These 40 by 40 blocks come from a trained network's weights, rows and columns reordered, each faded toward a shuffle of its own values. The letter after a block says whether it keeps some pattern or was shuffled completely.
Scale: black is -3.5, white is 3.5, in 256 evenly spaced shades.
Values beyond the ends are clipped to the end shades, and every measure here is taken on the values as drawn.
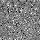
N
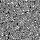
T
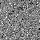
T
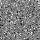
N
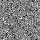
T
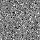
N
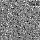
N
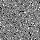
T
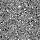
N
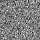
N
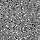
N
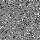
N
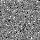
T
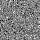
T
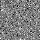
N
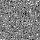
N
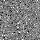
T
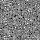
N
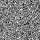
T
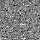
N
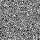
T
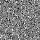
T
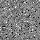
N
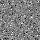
N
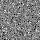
T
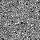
T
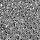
T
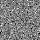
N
